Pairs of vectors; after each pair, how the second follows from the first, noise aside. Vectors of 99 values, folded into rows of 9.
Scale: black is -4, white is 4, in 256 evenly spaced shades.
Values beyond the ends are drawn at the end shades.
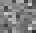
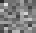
reversed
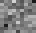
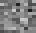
shuffled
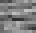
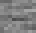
shrunk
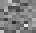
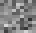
shuffled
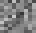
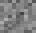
shrunk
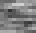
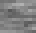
shrunk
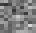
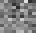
shuffled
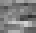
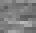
shrunk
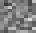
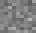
shrunk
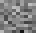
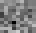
shuffled
